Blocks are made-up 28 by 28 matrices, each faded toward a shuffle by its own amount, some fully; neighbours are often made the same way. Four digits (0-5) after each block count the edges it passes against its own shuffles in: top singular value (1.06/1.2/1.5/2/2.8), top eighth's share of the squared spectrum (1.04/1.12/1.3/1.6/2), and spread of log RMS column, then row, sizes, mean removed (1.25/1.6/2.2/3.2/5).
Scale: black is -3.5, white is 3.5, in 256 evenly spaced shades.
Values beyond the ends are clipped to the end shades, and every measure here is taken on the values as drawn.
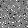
0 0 0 0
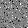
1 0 0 0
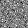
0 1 0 0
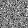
0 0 0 0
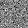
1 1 0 0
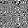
3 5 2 2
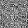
2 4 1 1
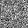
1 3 0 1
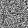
0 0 0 0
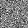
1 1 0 0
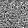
0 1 0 0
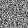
1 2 0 0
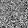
2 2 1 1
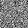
2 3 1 0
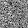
1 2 1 0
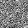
1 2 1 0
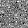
2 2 1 1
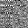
3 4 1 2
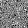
2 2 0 0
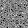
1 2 0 0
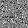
1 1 0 0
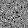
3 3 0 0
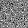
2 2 0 0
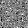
2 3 1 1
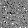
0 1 0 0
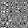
3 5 2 2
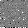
3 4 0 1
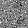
1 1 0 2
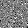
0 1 1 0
